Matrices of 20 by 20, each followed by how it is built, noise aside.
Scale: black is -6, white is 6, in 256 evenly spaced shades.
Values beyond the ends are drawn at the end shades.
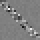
banded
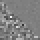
lower triangular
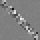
banded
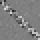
banded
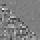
lower triangular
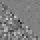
lower triangular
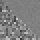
lower triangular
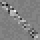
banded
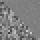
lower triangular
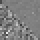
lower triangular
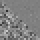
lower triangular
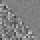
lower triangular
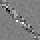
banded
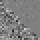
lower triangular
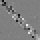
banded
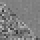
lower triangular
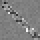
banded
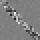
banded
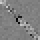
banded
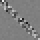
banded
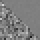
lower triangular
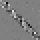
banded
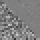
lower triangular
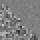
lower triangular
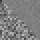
lower triangular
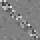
banded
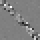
banded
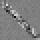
banded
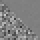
lower triangular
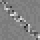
banded
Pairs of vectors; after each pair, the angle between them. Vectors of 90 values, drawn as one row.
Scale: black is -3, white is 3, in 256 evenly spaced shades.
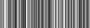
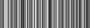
partly aligned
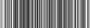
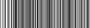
partly aligned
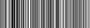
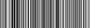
nearly parallel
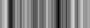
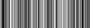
partly opposed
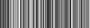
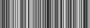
partly aligned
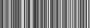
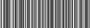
orthogonal
